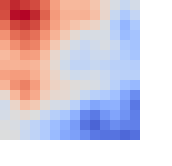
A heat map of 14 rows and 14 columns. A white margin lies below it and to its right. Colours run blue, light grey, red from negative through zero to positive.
Ninth with the highest average: top left. Slope: up to the top left. Ninth with the lowest average: bottom right. Lone odd cells: none. Mirror symmetry: none.
